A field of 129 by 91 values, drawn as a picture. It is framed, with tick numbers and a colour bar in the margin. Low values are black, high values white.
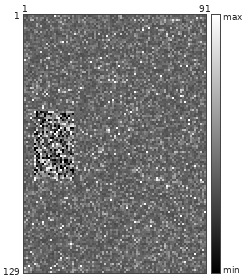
The values are skewed, with a long tail toward high values. Overall the values sit about 40% of the way up the scale. In the middle left lies a patch that is rougher than the rest. No overall slope runs across the table.
